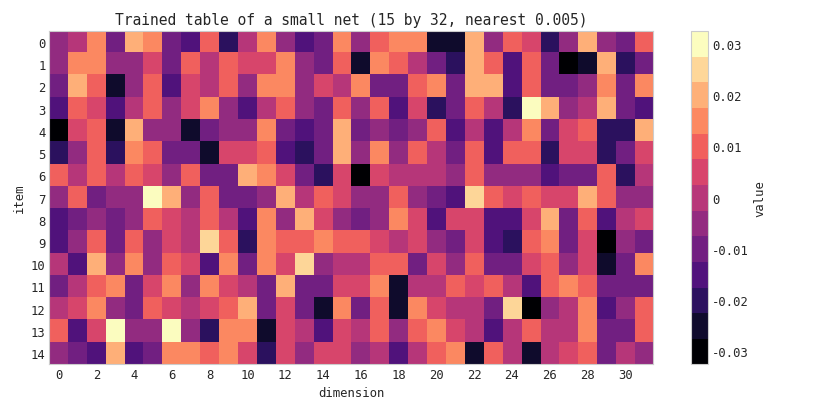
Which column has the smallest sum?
30
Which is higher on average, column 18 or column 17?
column 17
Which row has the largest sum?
7
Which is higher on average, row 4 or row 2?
row 2
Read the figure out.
Title: Trained table of a small net (15 by 32, nearest 0.005)
x-axis: dimension, ticks 0 2 4 6 8 10 12 14 16 18 20 22 24 26 28 30
y-axis: item, ticks 0 1 2 3 4 5 6 7 8 9 10 11 12 13 14 (0 at the top)
Colour bar: value, ticks -0.03 -0.02 -0.01 0 0.01 0.02 0.03
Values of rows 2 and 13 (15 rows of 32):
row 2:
-0.01 0.02 0.01 -0.025 -0.005 0.01 -0.015 0.005 0 0.01 -0.005 0.015 0.015 -0.005 0.005 0 0.015 -0.01 -0.01 0.01 0.015 -0.01 0.02 0.02 -0.015 0.01 -0.01 -0.01 -0.005 0.015 -0.01 0.015
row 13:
0.01 -0.015 0.005 0.03 -0.005 -0.005 0.03 -0.005 -0.02 0.015 0.015 -0.025 0.005 0 -0.015 0.005 0 0.01 -0.005 0.01 0.015 0.005 0 -0.015 0 0.01 0 0 0.015 -0.01 -0.01 0.01
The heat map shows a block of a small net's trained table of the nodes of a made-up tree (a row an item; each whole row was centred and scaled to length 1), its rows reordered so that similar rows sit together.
